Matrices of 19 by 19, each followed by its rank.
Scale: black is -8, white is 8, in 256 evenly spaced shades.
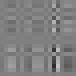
one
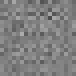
three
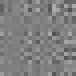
two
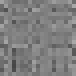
three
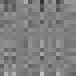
two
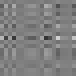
one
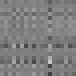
two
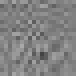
three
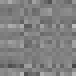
two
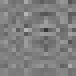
two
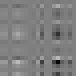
one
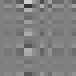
one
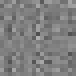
three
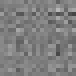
three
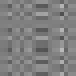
one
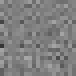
three
